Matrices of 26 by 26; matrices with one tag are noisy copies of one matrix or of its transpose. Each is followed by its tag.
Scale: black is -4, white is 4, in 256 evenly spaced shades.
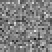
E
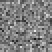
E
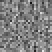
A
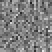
A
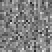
A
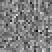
A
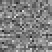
A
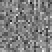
A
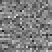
A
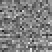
A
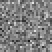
E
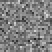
E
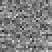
A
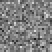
E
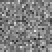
E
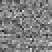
A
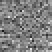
A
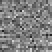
A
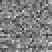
A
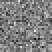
E
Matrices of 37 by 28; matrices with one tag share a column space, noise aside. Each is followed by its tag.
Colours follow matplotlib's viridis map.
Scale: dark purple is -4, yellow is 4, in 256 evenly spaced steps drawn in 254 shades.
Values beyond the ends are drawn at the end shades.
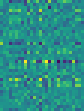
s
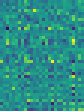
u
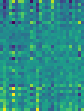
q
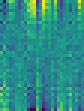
q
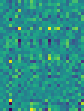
u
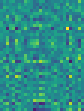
u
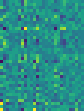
u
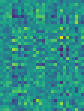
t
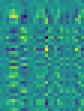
t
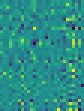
u
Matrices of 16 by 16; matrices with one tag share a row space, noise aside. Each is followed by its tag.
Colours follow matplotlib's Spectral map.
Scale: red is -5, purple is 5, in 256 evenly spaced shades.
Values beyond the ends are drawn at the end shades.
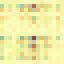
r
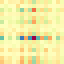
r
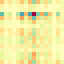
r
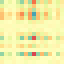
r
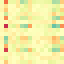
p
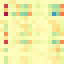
p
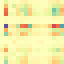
p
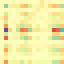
p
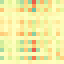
r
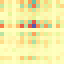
r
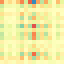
r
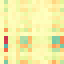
p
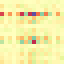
r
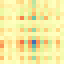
r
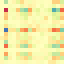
p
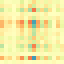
r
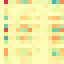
p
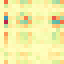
p
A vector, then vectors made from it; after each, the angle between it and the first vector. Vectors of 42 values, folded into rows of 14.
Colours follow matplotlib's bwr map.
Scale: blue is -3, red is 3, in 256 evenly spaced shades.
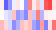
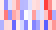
partly aligned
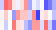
nearly opposite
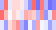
partly opposed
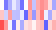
partly aligned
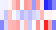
partly opposed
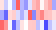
partly aligned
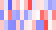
orthogonal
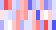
nearly opposite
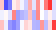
nearly parallel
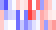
partly aligned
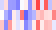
orthogonal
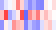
orthogonal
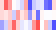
nearly opposite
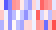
partly aligned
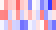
partly opposed
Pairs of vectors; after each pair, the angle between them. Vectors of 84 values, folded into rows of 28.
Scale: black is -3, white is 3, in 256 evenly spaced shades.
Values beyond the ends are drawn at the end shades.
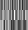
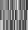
partly aligned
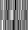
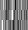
nearly parallel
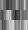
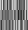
orthogonal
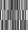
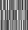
orthogonal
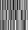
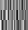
orthogonal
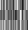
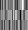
nearly opposite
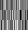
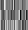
partly aligned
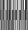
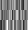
orthogonal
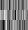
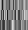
partly aligned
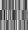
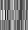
partly opposed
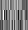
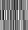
nearly opposite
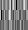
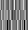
orthogonal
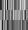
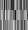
partly opposed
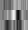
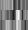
nearly opposite
